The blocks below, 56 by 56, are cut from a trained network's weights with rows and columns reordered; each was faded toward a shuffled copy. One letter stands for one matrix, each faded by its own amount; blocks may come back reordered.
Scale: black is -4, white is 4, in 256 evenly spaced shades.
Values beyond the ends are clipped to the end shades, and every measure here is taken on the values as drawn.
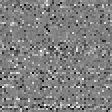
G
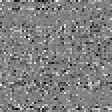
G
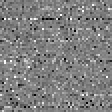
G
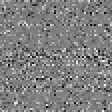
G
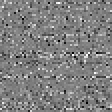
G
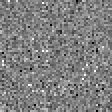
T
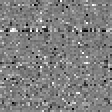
G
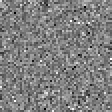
T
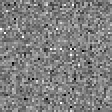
T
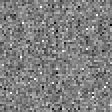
T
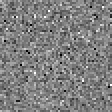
T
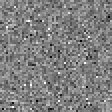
T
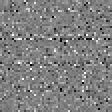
G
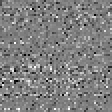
G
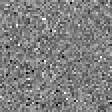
T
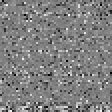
G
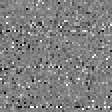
G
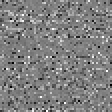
G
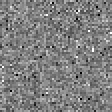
T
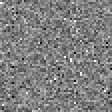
T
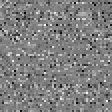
G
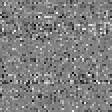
G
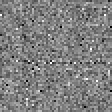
T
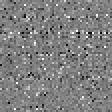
G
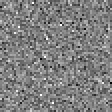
T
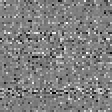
G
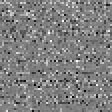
G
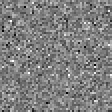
T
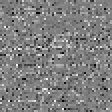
G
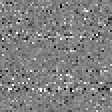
G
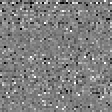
G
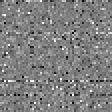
G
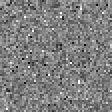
T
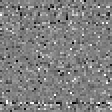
G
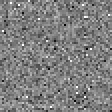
T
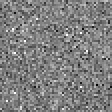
T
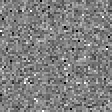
T
